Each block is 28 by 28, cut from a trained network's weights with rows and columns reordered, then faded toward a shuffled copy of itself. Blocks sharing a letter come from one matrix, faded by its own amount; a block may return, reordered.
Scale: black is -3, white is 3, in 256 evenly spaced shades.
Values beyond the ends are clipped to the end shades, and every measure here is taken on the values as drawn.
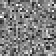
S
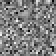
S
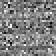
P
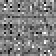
P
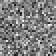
S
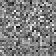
S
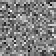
S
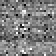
P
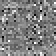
P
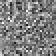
S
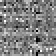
P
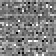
P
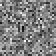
S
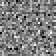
S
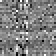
P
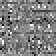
P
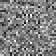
S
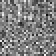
S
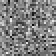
S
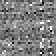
P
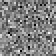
S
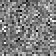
S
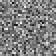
S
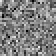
S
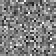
S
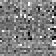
P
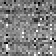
P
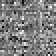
P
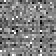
P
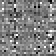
P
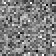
S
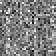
S
